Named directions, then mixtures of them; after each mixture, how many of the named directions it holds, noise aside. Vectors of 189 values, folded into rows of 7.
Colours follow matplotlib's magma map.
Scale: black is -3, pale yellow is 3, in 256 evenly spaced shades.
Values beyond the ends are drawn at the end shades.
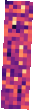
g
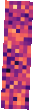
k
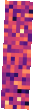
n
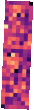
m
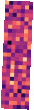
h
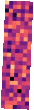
two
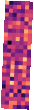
one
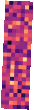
one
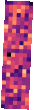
two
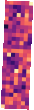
one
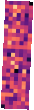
two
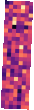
one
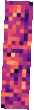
one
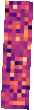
two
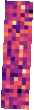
two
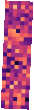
one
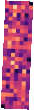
two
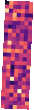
two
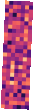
one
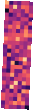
two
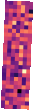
two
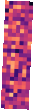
three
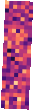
two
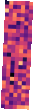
two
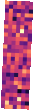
one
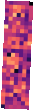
one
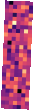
two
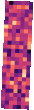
three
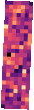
two
